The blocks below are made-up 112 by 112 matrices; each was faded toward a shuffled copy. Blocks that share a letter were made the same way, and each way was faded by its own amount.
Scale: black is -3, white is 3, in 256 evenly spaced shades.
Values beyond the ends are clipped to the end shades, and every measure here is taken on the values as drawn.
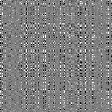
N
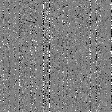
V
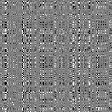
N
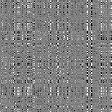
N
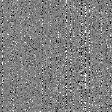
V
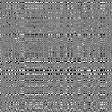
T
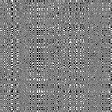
N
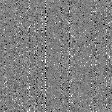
V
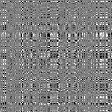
N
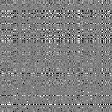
T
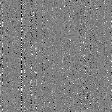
V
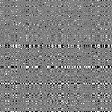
T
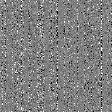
V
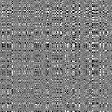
N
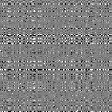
T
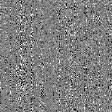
V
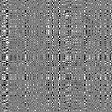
N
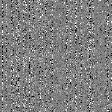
V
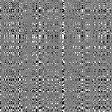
N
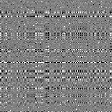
T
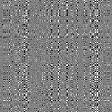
N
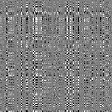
N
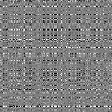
T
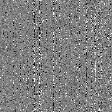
V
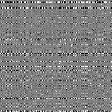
T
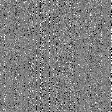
V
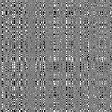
N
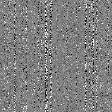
V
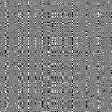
N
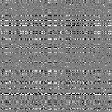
T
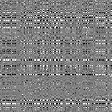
T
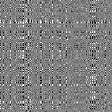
N
